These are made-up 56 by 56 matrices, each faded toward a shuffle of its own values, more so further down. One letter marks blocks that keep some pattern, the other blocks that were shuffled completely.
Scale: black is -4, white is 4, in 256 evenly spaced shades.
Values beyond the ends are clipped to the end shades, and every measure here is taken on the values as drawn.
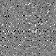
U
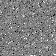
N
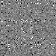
U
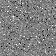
N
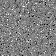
N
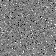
N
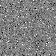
N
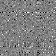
U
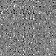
U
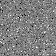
N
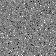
N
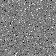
N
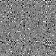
U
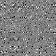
U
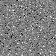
N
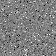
N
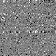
U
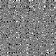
U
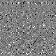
U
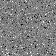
N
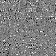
U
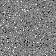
N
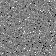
N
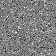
N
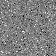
N
